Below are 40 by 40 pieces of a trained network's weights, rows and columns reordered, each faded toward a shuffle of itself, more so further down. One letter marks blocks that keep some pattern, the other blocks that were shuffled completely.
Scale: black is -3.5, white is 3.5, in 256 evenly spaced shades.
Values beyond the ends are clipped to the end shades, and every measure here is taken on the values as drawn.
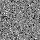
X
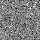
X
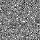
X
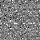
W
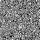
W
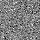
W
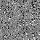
W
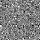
W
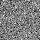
X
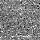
W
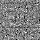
W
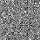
W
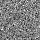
X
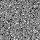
X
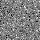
X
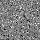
X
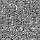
W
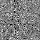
W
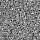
X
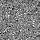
X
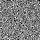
X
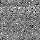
W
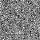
X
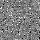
W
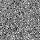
W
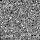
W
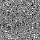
W
